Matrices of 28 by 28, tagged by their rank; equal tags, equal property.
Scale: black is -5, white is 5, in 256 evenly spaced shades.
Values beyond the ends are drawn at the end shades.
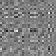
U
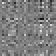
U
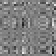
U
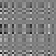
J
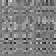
U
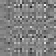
U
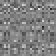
U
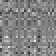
U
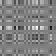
J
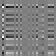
J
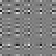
J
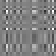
J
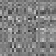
U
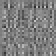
U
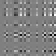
J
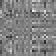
U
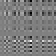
J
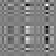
J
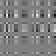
J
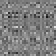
U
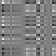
J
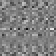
U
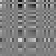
J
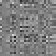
U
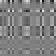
J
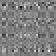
U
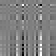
J
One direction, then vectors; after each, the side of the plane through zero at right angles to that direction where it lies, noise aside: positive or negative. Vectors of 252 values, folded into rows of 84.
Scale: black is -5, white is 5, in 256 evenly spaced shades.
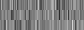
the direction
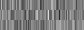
positive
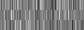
negative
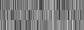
positive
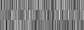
negative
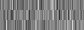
positive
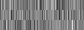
positive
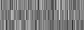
negative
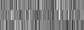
negative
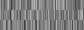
negative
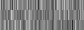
negative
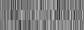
positive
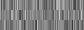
negative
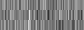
negative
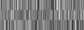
negative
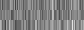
positive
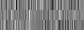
negative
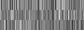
negative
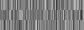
positive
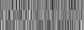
negative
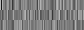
negative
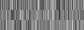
positive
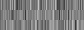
positive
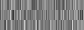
positive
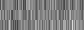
positive
